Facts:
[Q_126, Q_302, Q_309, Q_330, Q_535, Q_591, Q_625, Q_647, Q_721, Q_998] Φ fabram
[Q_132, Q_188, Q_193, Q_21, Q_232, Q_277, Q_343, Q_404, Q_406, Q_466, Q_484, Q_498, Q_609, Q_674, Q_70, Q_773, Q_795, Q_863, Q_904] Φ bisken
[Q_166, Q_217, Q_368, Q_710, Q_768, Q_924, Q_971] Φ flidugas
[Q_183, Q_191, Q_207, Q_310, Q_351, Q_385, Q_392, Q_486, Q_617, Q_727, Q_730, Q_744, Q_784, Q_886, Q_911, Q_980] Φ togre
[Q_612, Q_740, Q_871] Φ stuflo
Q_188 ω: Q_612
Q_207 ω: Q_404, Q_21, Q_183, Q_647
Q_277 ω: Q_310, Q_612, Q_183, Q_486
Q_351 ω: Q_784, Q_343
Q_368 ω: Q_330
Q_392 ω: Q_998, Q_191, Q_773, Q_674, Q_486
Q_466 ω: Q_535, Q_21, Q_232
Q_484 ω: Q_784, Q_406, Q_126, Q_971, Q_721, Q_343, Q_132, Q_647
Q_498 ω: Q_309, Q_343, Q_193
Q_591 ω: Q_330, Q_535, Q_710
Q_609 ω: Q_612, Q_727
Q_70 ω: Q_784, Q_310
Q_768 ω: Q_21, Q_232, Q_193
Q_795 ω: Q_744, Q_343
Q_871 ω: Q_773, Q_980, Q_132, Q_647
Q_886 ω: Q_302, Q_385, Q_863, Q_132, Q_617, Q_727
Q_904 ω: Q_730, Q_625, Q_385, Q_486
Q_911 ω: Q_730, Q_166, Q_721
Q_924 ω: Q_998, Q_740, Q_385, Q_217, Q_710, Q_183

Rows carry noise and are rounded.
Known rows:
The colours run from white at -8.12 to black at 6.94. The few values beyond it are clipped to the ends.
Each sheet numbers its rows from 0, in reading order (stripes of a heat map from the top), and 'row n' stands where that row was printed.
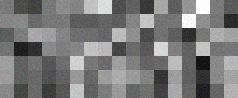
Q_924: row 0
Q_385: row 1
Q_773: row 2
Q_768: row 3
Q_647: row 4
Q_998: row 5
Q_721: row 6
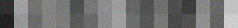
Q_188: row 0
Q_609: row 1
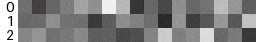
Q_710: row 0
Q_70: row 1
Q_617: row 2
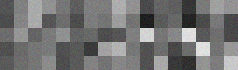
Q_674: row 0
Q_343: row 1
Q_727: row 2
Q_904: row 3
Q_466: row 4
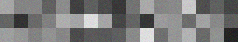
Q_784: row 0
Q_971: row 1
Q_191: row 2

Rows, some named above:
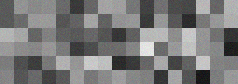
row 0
Q_277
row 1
Q_21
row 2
Q_207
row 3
Q_486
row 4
Q_368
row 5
Q_309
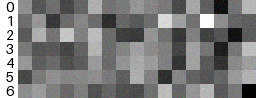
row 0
Q_126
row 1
Q_886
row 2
Q_612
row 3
Q_302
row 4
Q_998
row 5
Q_132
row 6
Q_744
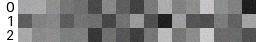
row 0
Q_183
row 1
Q_484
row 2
Q_310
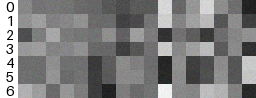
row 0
Q_730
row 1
Q_980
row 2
Q_406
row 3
Q_980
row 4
Q_70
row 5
Q_70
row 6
Q_392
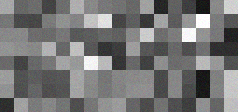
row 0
Q_330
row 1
Q_924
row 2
Q_385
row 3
Q_740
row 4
Q_710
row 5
Q_535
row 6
Q_535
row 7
Q_188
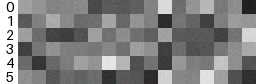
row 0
Q_191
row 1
Q_404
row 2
Q_591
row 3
Q_863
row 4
Q_217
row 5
Q_911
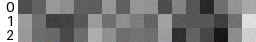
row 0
Q_232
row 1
Q_591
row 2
Q_330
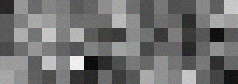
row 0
Q_609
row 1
Q_773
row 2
Q_612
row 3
Q_193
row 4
Q_871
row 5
Q_351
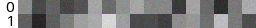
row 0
Q_625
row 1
Q_166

